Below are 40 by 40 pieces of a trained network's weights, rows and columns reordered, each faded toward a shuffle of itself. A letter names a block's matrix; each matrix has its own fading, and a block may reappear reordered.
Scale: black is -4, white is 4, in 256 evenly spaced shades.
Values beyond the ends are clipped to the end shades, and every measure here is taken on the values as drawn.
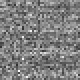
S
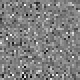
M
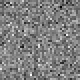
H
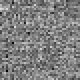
S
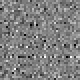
M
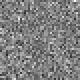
H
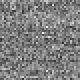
S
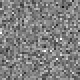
H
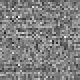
S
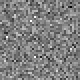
H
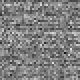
S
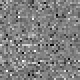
M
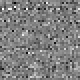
M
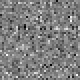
M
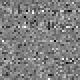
M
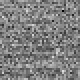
S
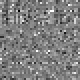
M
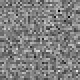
S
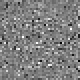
M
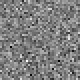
H
